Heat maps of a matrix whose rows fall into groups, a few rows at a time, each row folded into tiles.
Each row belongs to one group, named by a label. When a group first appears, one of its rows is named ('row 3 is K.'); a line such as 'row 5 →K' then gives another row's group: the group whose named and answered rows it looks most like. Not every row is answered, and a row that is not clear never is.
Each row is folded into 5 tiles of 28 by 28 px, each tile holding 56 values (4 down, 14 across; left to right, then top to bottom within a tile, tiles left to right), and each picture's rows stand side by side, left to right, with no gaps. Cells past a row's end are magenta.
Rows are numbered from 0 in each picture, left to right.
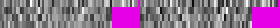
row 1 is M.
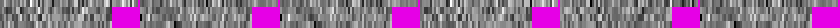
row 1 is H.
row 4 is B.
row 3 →M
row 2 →H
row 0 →M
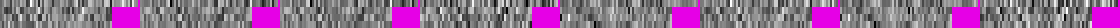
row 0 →M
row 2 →B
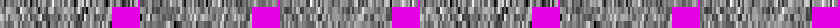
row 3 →B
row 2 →M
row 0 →B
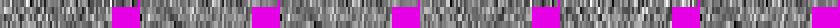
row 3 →B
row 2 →H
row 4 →M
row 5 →H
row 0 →B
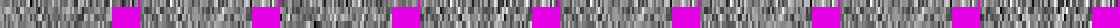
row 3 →M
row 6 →M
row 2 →H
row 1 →M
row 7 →M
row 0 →B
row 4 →M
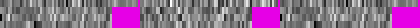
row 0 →H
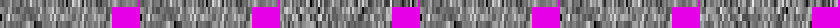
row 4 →H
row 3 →H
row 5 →B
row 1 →H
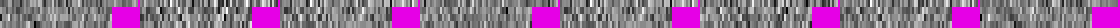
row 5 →B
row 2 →M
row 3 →B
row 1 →M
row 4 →M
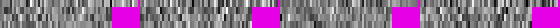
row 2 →H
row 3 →B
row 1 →M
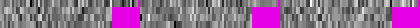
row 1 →H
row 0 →B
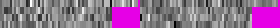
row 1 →H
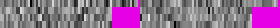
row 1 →H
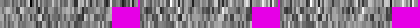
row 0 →B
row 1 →M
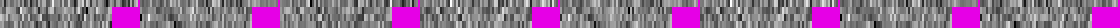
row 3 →M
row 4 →H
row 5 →M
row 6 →H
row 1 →H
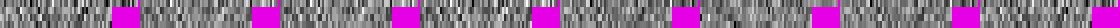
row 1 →M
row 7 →B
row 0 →B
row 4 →B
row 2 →M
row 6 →B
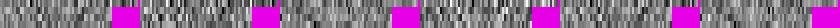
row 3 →M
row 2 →H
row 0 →B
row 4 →B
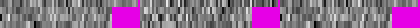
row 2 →H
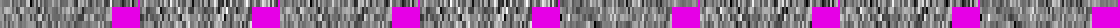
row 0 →B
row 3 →M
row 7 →H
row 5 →B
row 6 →B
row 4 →H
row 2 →B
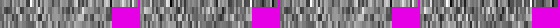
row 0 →M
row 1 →B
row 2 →M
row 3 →B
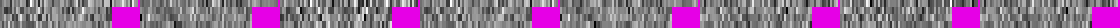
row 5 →B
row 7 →B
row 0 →M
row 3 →M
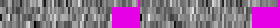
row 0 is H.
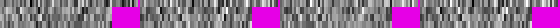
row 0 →B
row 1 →M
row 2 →M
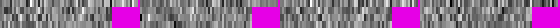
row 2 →M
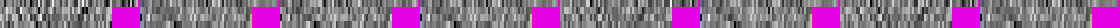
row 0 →B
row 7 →H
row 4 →B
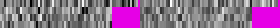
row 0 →B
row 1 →M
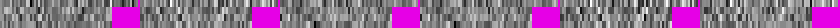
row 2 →H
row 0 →B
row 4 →M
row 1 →M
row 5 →M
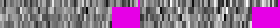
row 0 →B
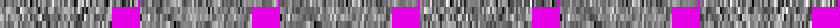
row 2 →H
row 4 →H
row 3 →B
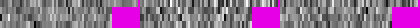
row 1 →M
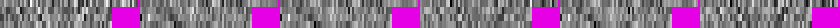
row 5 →B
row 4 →H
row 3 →B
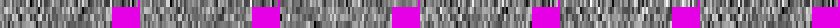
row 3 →B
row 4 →M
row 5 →B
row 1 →B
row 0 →B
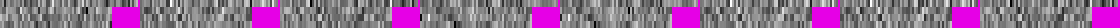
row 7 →B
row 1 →M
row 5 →M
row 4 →H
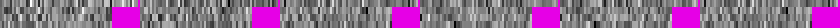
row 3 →H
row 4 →H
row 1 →B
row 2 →B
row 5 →B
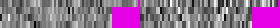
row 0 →H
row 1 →M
